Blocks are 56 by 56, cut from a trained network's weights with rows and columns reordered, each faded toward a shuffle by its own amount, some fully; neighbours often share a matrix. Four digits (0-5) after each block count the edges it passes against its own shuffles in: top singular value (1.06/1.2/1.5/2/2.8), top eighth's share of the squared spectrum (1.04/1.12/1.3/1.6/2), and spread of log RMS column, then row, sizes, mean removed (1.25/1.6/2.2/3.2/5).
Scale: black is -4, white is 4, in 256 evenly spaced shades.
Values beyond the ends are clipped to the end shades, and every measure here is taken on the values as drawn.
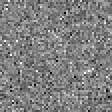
0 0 0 0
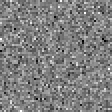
2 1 0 0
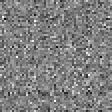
3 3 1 2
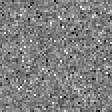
0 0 0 0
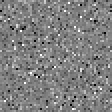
0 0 0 0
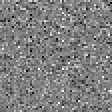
2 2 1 1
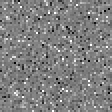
0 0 0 0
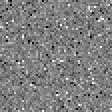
1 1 0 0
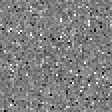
0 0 0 0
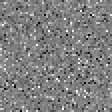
0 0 0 0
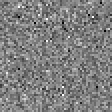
2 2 0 1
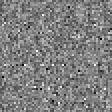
1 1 0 1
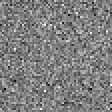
2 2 0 1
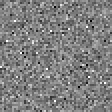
1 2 0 1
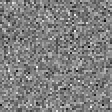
2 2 0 1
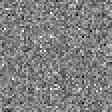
2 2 0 1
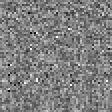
2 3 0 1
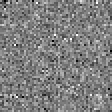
2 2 0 1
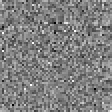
3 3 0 2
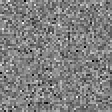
1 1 0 0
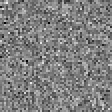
2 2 0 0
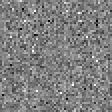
1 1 0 1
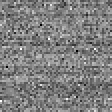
3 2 0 0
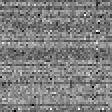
4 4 1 1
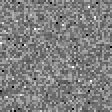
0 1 0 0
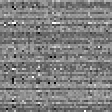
4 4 2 2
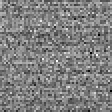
3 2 0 0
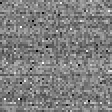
3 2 0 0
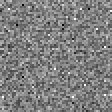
1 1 0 0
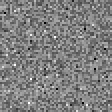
0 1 0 0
